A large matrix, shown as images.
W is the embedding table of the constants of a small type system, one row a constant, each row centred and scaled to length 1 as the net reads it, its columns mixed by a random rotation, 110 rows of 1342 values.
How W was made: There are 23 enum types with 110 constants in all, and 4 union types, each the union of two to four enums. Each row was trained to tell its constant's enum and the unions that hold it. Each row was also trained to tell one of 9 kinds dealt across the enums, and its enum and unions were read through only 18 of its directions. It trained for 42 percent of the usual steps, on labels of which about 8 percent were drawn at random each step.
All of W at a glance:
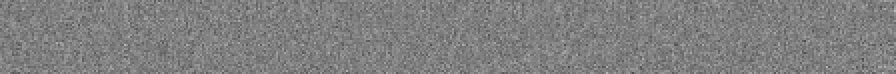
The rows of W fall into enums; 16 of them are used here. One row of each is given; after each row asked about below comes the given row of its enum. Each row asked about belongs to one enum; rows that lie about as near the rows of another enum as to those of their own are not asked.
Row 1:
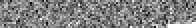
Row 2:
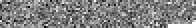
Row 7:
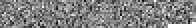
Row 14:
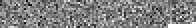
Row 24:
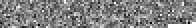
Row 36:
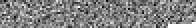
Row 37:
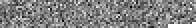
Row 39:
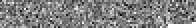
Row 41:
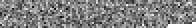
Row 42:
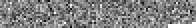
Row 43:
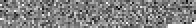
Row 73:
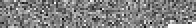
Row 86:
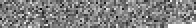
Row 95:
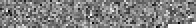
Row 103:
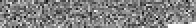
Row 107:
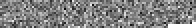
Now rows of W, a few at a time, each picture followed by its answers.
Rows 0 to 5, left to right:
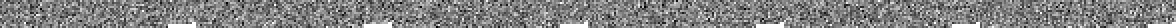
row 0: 86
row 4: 41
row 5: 24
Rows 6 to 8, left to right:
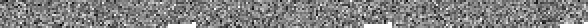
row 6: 36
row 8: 86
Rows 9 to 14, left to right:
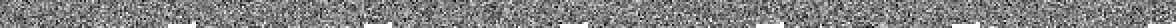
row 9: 7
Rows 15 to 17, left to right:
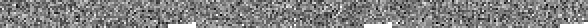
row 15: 36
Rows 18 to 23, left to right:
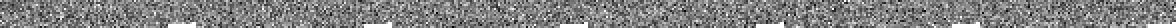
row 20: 73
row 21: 36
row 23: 37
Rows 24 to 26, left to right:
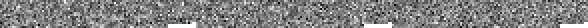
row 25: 39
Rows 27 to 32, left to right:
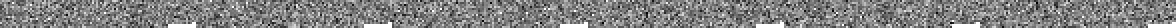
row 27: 2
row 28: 42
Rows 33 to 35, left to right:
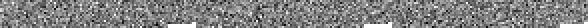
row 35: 7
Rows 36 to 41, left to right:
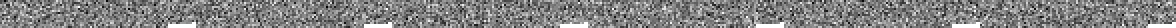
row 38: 42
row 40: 14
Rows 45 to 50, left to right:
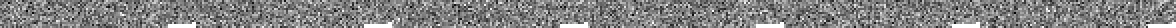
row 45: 2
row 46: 103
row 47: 41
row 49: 42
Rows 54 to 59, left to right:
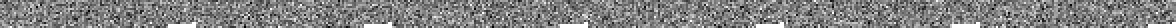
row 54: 36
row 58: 37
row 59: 73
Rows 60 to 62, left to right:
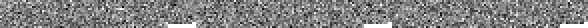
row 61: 14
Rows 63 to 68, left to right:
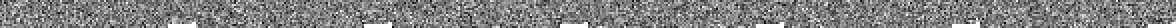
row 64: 42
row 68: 36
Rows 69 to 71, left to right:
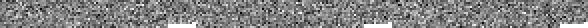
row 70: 2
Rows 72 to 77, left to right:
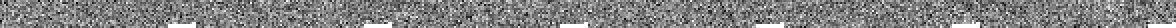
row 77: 86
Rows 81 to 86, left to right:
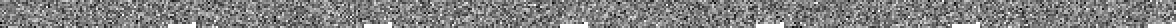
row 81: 73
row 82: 73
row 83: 86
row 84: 1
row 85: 103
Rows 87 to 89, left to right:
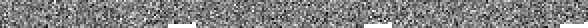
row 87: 73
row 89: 1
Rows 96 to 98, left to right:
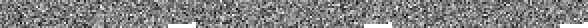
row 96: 42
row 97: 86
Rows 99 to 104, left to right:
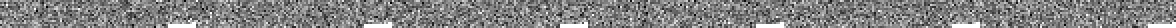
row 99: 1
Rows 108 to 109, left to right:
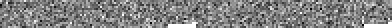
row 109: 2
